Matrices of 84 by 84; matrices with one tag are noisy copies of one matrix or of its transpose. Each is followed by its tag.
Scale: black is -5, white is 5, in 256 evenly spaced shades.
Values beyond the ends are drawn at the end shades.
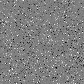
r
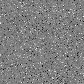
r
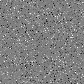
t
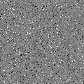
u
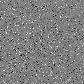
u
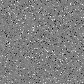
u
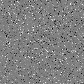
u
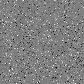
r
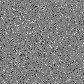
u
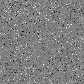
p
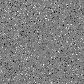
p
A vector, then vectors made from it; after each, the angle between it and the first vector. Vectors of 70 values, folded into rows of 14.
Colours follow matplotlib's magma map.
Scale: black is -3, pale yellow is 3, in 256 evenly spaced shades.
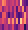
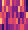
partly aligned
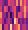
orthogonal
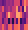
nearly opposite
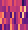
orthogonal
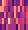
partly aligned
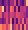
partly opposed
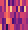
orthogonal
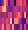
orthogonal
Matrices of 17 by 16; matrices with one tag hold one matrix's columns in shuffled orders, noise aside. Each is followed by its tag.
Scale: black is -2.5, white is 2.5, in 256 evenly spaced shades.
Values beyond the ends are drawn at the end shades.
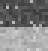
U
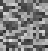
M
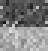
U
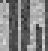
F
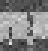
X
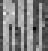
F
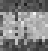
X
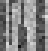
F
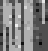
F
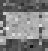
X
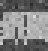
X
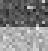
U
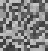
M
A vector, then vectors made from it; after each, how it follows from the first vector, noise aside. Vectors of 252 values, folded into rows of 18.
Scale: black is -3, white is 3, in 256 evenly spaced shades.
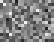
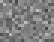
shrunk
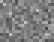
shrunk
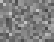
shrunk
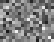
reversed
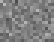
shrunk
